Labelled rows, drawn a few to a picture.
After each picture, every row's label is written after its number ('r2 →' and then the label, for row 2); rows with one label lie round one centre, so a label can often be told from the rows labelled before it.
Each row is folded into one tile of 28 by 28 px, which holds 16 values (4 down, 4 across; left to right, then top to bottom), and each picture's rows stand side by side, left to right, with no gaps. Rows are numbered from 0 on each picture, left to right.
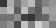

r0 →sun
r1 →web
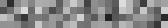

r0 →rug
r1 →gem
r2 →gem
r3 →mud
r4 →gem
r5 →sun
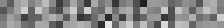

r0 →rug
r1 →gem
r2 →mud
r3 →sun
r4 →mud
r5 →sun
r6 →gem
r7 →gem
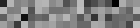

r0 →sun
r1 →gem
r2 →rug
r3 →mud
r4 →sun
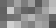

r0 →gem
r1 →rug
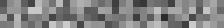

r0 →mud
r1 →sun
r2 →web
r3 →web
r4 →mud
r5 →mud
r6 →sun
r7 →gem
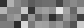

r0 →sun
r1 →mud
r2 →sun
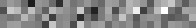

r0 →gem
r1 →sun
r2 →sun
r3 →web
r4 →rug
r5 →rug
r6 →web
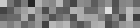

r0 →web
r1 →sun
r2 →web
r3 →rug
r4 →mud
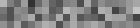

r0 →web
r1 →mud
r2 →mud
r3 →web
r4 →rug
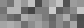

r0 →gem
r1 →rug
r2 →rug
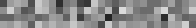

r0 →gem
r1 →gem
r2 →mud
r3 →sun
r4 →gem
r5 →rug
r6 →rug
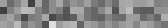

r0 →rug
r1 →sun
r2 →web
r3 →web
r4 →gem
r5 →web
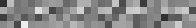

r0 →sun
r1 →gem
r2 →rug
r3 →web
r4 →rug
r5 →sun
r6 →gem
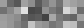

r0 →rug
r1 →web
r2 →gem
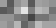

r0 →rug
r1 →gem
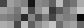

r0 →sun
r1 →mud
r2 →rug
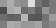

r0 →gem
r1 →web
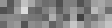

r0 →rug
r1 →web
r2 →mud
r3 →gem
